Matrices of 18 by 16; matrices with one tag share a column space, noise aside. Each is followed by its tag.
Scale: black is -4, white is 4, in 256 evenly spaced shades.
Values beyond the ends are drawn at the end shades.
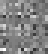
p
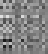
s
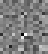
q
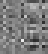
s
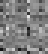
p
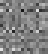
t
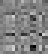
q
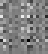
s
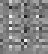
s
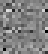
t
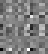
p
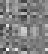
p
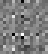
q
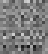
q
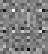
t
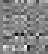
q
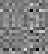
t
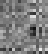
p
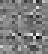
q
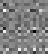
t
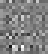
q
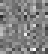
p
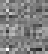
p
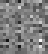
s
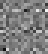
t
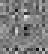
p
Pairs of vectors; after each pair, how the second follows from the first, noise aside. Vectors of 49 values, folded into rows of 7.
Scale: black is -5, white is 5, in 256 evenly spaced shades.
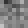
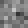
wrapped around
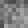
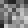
scaled up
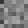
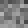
wrapped around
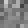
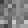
wrapped around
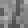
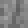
shrunk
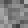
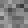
wrapped around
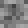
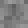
shrunk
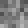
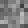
wrapped around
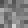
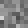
wrapped around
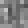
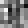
scaled up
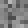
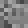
wrapped around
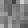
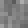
shrunk
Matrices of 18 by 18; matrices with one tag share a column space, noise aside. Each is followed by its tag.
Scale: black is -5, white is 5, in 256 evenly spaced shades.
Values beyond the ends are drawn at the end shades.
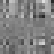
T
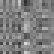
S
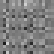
S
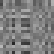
S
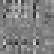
T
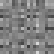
S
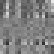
T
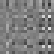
S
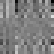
T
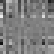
T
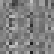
S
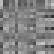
S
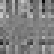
T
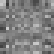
S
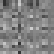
S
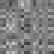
S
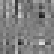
T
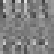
T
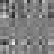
T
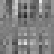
T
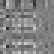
S
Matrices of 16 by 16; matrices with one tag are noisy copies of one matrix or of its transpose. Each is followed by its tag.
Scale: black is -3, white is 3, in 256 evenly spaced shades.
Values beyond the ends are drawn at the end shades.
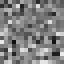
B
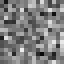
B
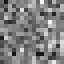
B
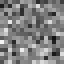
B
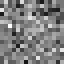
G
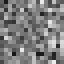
B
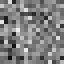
G
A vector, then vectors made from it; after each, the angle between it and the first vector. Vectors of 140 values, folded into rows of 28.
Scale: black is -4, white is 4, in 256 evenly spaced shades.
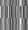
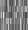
partly aligned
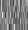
orthogonal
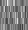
orthogonal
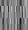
nearly opposite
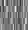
partly opposed
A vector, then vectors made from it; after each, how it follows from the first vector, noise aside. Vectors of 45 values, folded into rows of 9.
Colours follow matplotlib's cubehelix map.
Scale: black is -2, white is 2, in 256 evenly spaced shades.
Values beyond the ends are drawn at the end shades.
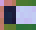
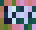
sign-scrambled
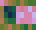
shrunk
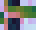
wrapped around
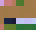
partly zeroed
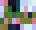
wrapped around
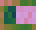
shrunk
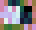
reversed
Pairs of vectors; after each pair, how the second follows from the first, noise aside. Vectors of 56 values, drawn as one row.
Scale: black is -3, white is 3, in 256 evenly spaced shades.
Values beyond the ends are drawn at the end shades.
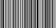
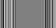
partly zeroed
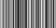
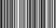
negated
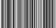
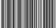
copied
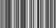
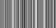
partly zeroed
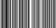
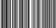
copied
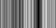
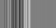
partly zeroed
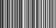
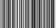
wrapped around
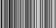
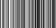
negated
